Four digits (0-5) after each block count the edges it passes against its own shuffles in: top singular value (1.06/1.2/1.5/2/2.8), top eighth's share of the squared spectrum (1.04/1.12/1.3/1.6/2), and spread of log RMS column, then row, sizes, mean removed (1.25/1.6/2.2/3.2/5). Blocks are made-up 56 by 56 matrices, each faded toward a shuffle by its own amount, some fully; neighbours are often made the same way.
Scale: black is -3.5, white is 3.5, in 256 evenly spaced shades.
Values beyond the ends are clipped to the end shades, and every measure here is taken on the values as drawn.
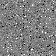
1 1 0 0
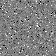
0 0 0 0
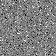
1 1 0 0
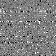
3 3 0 2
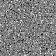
2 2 0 0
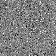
1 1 0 0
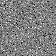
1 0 0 0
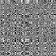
4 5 3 3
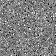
1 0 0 0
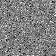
0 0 0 0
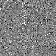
3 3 1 1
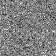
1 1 0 0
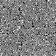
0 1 1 1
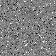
0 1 0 0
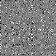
2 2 2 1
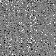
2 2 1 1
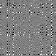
4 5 3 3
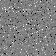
1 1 0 0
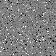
2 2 0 0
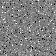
1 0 0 0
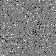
0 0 0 0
